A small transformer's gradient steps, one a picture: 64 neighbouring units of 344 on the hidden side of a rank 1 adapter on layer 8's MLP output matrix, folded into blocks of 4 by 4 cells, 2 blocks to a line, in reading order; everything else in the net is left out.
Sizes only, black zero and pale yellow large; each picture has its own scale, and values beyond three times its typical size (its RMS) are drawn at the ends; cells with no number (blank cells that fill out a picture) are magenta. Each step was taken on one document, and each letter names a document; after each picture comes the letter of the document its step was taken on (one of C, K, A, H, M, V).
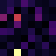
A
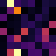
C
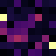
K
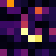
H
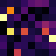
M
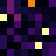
K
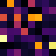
K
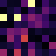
K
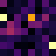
K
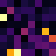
M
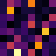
M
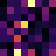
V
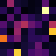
V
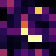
H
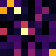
C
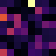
A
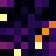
M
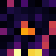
C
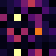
V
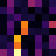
V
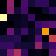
M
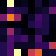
A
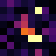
H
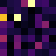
A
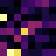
M
